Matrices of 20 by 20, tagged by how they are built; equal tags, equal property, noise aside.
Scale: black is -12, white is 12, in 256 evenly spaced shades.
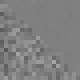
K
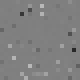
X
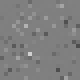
X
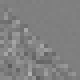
K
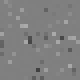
X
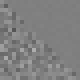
K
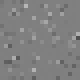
X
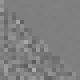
K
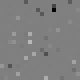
X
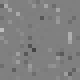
X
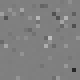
X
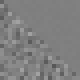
K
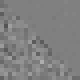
K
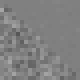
K
